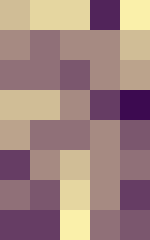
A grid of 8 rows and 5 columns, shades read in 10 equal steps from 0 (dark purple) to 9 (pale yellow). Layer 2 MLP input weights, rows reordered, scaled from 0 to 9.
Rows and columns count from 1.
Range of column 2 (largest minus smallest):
6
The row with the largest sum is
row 1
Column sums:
37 37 49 32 34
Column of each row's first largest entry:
5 5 5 1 1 3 3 3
